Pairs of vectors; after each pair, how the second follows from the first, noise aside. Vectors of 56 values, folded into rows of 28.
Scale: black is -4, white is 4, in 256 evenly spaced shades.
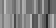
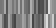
sign-scrambled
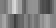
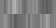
shrunk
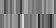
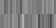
shrunk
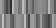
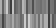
sign-scrambled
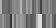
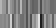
sign-scrambled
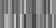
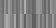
shrunk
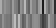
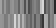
sign-scrambled
